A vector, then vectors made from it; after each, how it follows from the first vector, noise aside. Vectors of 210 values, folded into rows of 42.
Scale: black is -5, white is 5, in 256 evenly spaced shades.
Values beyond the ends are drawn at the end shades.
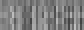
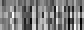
scaled up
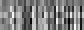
scaled up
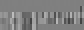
partly zeroed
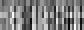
scaled up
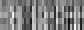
scaled up
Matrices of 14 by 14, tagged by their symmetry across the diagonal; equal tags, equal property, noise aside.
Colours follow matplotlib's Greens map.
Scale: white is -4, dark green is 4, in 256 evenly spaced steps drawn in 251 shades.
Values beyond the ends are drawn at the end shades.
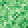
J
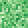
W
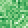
J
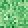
W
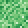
J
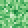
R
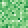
J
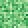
R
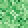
J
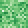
W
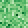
W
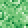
R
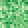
R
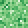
J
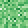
R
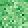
W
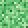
J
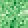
R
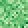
J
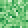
R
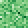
W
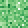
W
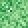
J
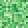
R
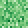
W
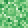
J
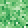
R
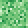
R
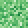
W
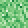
W
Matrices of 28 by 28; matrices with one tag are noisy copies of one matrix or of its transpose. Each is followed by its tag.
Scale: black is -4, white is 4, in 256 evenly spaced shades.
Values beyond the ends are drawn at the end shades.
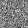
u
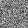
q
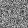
q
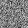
u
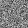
q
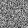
u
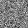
q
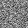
u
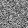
u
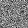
q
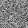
u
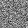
u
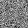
q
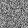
u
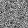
q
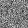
q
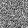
u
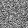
u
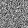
u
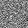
u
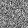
u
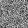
q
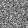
u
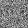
q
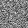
u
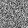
u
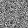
q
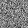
u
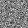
q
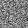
u
